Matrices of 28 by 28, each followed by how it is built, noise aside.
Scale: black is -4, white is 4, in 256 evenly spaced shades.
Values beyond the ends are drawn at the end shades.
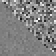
upper triangular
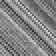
Toeplitz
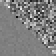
upper triangular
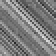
Toeplitz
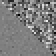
upper triangular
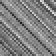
Toeplitz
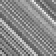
Toeplitz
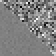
upper triangular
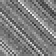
Toeplitz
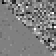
upper triangular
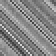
Toeplitz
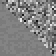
upper triangular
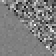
upper triangular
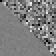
upper triangular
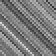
Toeplitz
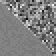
upper triangular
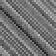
Toeplitz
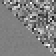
upper triangular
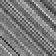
Toeplitz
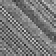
Toeplitz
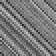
Toeplitz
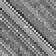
Toeplitz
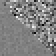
upper triangular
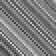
Toeplitz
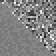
upper triangular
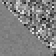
upper triangular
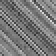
Toeplitz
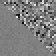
upper triangular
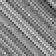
Toeplitz
